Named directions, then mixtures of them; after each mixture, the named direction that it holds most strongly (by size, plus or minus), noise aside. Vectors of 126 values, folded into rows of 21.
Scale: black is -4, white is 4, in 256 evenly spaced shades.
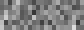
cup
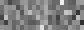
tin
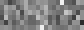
tin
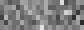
tin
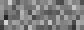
cup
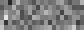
cup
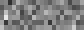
cup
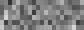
cup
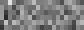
cup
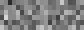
tin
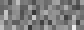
cup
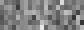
tin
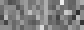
tin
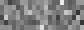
tin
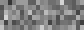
tin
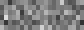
tin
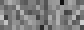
tin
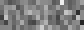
tin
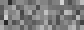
tin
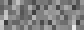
cup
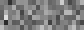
tin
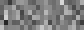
tin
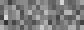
tin
